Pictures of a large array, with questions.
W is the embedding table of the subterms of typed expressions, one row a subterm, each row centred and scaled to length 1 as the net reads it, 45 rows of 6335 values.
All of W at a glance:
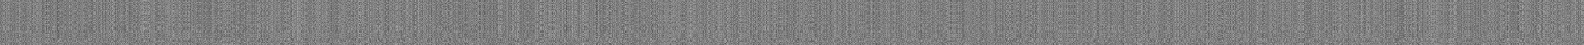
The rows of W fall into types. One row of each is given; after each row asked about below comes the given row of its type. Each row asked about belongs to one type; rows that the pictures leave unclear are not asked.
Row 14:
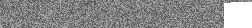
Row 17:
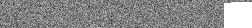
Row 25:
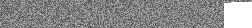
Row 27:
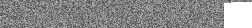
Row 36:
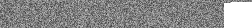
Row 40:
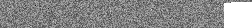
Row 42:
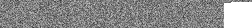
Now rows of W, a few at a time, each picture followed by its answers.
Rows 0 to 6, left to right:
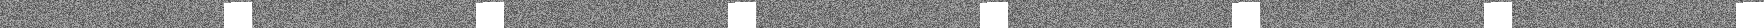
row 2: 25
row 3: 40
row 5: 14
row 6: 27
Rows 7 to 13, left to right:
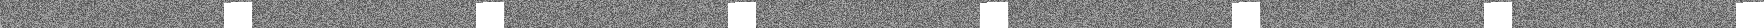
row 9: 40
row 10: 42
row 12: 14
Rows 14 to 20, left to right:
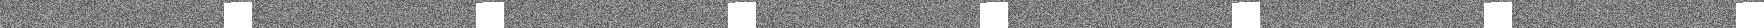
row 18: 25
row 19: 14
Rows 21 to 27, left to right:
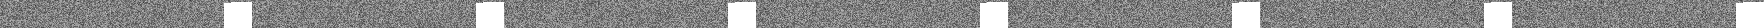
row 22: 27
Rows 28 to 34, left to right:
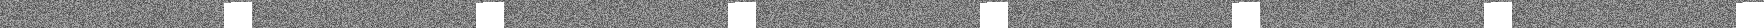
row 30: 25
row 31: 25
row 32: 25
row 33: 14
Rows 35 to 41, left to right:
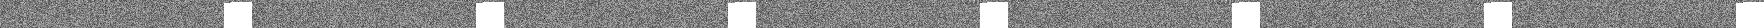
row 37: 14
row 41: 27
